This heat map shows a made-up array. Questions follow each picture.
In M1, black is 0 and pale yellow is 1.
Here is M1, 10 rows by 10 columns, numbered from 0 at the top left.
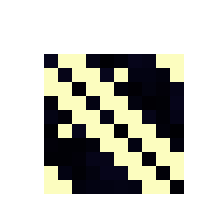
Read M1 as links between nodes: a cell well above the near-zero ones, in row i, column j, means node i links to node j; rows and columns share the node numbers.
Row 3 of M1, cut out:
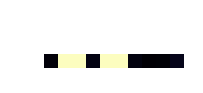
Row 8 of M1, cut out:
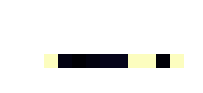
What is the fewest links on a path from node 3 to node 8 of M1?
3
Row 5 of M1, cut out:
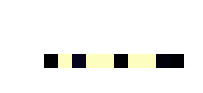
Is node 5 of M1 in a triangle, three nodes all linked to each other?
yes
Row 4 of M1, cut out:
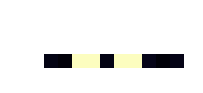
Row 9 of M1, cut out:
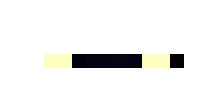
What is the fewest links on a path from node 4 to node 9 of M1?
3
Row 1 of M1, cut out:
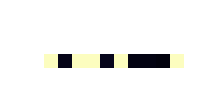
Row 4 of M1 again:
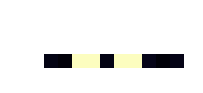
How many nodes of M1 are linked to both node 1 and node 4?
3
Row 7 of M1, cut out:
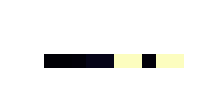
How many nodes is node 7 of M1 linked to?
4
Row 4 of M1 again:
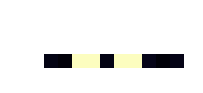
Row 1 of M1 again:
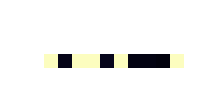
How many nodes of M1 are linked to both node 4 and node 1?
3
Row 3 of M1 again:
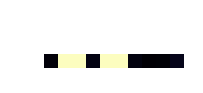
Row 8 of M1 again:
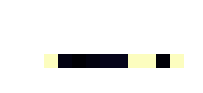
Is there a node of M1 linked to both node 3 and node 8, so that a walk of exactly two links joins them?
no
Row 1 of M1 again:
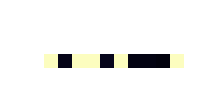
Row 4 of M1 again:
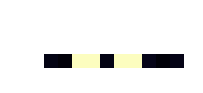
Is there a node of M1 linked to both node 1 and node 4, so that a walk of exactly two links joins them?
yes
